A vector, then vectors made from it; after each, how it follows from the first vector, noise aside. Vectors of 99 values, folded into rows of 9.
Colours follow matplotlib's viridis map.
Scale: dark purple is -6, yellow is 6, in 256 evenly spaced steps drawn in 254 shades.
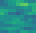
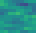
negated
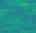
shrunk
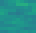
shrunk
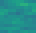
shrunk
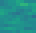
shrunk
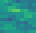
wrapped around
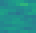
shrunk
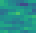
negated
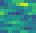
scaled up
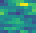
scaled up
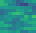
negated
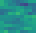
negated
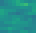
shrunk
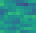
negated
